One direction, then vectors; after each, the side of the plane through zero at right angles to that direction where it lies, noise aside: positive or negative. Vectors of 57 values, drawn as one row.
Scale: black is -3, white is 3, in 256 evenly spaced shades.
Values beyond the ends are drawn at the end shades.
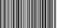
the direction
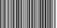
positive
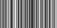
positive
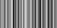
positive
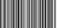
positive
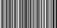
negative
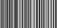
negative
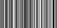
negative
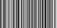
positive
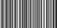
negative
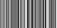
positive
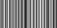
negative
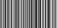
positive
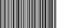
positive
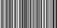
negative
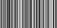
negative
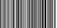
positive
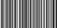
negative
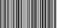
positive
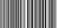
positive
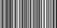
negative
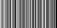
negative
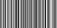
positive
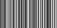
positive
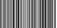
positive
